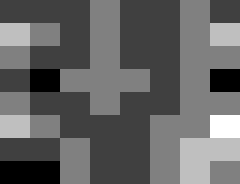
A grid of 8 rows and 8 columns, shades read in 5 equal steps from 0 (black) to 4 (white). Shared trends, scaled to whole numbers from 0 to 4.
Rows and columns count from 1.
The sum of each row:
10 15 12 10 12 16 14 11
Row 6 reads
3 2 1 1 1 2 2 4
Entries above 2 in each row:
0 2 0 0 0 2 2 1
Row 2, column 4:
2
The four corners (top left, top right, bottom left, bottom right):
1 1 0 2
